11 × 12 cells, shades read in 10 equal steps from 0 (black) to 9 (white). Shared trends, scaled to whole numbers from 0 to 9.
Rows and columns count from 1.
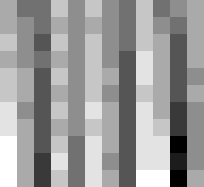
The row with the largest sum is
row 11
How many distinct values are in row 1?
4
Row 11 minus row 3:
2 1 -1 0 -1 1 1 -1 2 3 -3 0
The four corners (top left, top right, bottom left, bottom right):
6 6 9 6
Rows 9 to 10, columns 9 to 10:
8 8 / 8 8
